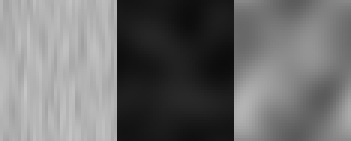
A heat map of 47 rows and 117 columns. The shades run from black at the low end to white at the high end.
It is made of 1 by 3 panels. Panel 1,1: high, streaked downward, faint in contrast. Panel 1,2: very low, smooth, faint in contrast. Panel 1,3: middling, smooth.
